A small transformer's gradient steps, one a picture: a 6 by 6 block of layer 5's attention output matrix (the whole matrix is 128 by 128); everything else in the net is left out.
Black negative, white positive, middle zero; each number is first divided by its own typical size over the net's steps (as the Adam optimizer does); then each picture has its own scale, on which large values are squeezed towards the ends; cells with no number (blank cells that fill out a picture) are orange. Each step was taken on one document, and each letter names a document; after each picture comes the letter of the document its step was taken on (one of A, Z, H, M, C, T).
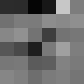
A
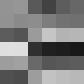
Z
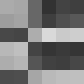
Z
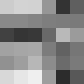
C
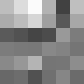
A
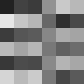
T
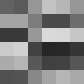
Z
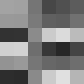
Z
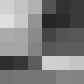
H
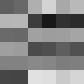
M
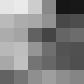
C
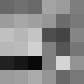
C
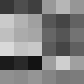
T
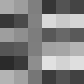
H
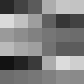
T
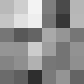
A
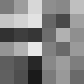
A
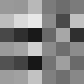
A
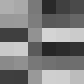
Z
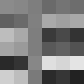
H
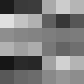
T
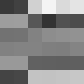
M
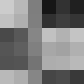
H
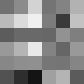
A
